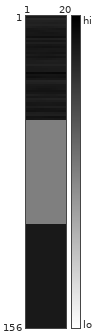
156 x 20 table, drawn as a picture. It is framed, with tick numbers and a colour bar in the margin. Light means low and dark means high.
The table splits into 3 rows of 1 panel. Panel 1,1: very high, streaked across, faint in contrast. Panel 2,1: middling, flat. Panel 3,1: very high, flat.
